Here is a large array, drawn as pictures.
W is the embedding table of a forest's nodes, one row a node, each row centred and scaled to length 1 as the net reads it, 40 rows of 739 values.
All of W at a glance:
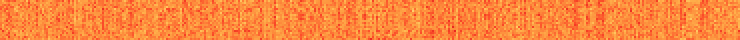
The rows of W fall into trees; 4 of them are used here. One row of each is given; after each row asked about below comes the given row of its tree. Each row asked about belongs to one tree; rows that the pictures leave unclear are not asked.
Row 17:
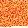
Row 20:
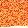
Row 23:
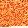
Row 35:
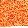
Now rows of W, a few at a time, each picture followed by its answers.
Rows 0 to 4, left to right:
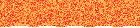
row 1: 35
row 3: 23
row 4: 17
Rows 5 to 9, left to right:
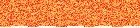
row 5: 35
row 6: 35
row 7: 23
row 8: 20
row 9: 20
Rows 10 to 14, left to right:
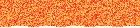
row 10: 20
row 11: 17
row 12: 20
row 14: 35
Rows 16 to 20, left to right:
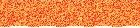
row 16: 35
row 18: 35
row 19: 35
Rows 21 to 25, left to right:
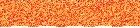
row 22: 35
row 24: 20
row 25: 35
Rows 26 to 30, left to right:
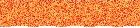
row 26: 20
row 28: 20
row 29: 35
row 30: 17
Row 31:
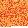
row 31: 17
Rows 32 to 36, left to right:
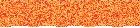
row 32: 17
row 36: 17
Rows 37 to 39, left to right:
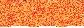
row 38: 17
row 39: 20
